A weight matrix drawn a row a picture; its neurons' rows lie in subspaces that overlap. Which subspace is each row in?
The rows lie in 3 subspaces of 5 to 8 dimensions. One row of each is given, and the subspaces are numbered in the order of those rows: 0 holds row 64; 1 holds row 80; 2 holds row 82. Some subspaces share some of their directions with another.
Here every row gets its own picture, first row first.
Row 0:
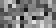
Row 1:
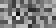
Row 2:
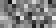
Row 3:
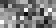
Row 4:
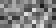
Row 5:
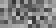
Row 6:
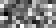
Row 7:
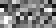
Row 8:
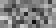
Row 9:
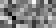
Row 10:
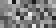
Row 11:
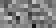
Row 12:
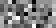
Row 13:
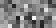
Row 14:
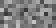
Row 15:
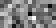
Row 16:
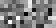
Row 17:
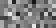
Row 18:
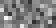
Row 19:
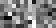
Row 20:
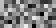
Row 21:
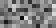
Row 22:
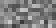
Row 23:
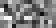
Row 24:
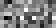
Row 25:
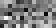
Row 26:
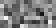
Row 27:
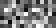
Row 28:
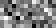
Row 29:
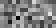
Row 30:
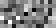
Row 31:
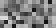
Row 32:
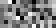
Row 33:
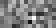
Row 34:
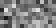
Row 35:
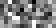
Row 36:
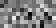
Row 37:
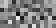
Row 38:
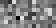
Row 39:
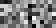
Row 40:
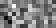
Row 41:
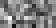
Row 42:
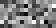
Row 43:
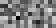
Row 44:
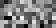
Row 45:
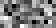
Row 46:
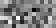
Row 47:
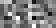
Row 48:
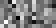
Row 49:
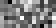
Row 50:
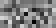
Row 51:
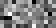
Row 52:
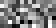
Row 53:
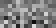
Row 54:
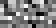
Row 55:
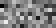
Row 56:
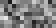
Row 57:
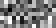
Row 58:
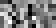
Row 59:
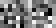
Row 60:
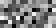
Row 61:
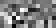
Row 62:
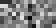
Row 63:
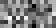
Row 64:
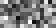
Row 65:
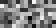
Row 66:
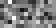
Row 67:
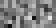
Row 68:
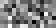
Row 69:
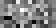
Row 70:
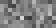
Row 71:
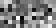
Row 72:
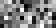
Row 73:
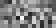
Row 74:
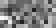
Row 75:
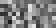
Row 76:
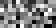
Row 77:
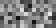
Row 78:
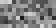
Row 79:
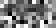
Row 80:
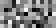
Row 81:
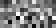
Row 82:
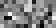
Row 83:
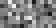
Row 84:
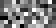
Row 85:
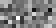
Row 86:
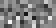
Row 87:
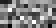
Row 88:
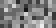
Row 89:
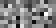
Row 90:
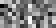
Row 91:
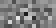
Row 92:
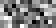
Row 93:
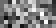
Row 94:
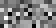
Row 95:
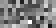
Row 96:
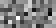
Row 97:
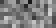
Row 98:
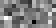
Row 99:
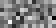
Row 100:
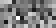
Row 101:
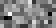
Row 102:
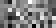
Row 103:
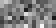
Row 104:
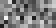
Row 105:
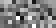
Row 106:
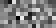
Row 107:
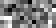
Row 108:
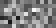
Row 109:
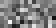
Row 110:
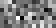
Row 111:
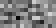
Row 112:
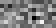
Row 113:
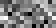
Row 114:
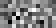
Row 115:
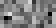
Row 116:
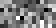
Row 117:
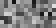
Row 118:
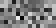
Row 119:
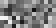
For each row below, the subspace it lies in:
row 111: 0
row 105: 0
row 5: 0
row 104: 2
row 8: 1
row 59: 1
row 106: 1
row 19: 0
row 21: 0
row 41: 0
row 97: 2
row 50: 1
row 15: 0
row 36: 2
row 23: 0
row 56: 2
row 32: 2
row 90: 0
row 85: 2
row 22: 0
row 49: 2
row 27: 1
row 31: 2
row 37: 0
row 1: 0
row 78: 2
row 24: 1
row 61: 0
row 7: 0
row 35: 2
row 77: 2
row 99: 0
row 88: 1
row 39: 0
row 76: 1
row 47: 0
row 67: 2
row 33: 0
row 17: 2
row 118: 0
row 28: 1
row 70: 0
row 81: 0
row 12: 2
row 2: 1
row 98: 2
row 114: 0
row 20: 2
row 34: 1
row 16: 2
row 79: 2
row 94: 2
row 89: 1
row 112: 0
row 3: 2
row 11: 0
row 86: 2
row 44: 2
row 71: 1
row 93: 2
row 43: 0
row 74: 1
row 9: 2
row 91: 2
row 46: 1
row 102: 2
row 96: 1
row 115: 2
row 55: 0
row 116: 1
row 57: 2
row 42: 2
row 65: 0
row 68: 2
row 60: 2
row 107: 2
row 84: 2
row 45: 0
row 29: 0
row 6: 0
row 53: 2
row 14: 1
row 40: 0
